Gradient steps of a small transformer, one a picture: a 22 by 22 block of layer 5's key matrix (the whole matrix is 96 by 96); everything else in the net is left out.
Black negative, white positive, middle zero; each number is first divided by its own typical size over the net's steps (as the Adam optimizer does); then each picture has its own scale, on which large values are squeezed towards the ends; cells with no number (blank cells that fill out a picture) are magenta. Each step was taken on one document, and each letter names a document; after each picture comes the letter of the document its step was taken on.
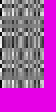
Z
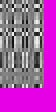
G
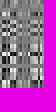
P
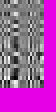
P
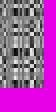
Z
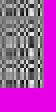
Z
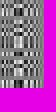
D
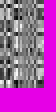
D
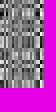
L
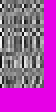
G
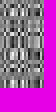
L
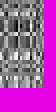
L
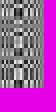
D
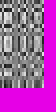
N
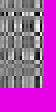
L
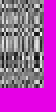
G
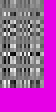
P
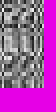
N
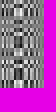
D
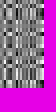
D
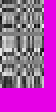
N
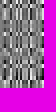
D
